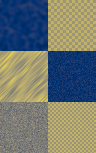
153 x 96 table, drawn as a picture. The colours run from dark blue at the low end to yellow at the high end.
The table splits into 3 rows of 2 panels. Panel 1,1: very low, blotchy, faint in contrast. Panel 1,2: high, checkered. Panel 2,1: high, slanting up to the right. Panel 2,2: very low, fine-grained, faint in contrast. Panel 3,1: middling, fine-grained. Panel 3,2: high, checkered.
